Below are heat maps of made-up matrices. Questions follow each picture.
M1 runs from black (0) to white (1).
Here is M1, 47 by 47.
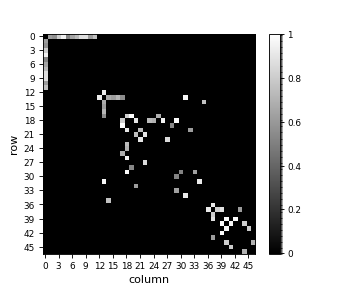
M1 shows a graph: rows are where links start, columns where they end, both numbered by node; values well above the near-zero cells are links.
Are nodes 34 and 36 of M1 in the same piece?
no
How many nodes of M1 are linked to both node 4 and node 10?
1
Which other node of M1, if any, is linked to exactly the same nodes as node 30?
node 33
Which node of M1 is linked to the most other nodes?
node 0
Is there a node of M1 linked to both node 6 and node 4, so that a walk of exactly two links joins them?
yes
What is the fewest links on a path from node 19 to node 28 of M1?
1
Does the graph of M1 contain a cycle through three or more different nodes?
no
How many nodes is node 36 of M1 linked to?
1
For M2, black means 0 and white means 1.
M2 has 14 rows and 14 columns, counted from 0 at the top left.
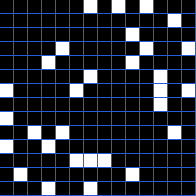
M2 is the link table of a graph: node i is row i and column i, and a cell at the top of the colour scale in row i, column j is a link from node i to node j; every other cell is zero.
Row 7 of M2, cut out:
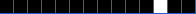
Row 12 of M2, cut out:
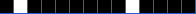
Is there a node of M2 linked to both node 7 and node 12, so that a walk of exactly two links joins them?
no
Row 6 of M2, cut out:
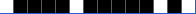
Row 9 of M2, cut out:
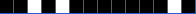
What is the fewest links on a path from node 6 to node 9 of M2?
4
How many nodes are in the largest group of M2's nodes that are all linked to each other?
3
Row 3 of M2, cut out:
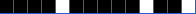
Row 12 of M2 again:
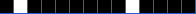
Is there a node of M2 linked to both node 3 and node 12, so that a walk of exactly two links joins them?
no
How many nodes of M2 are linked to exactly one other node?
4
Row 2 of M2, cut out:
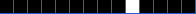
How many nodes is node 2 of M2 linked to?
1
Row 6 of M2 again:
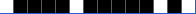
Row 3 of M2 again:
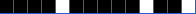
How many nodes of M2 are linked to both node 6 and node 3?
1
